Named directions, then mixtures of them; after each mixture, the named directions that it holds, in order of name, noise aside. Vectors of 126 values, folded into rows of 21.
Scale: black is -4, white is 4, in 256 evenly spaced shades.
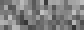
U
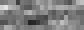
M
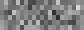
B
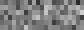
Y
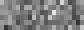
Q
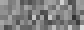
B, Q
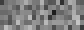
Q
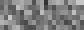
U, Y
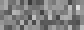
B, Q, Y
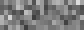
U, Y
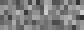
Y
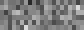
B, Y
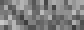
U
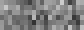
B, M, Q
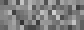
B, U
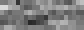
M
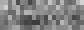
M, Q, U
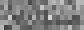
B, Q, U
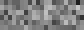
Y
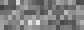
B, M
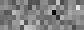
B, Q, Y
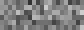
Q, Y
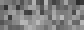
M, U, Y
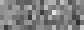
Q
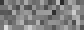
B, Q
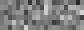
Y
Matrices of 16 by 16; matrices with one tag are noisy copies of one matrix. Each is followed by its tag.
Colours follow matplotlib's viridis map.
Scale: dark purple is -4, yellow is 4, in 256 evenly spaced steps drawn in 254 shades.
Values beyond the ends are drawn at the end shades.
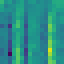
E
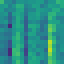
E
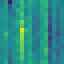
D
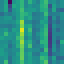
D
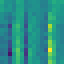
E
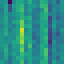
D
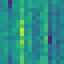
D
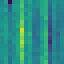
D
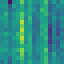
D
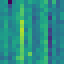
D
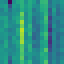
D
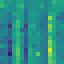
E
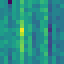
D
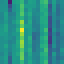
D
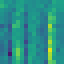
E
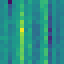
D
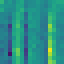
E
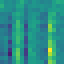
E
